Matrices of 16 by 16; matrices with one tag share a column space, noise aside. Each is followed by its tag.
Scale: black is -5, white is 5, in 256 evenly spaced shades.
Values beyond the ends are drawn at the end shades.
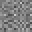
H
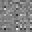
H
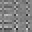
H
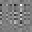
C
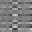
H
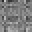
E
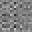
H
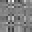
E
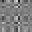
E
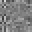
E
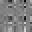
E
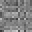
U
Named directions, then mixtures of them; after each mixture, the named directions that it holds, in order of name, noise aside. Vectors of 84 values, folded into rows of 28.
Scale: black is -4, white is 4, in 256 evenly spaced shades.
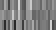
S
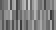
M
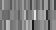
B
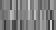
B, M, S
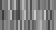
B, M, S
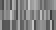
M, S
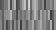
M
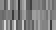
S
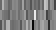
B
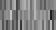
M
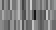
B, M, S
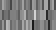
B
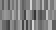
B, S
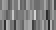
B, S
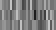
B, M
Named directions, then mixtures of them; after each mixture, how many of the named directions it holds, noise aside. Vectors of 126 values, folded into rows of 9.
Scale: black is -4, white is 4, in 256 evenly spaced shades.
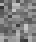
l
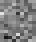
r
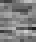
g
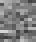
three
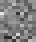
one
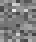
three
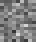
three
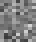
two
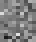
one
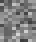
three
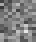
two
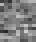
two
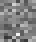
two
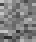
three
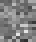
three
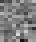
three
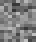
three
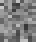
one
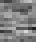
one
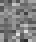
three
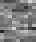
one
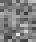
three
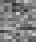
three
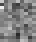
one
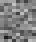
three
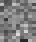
three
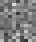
two
